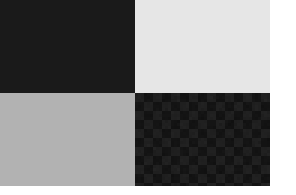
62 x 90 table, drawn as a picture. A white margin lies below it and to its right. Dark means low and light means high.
It is made of 2 by 2 panels. Panel 1,1: very low, flat. Panel 1,2: very high, flat. Panel 2,1: high, flat. Panel 2,2: very low, checkered, faint in contrast.
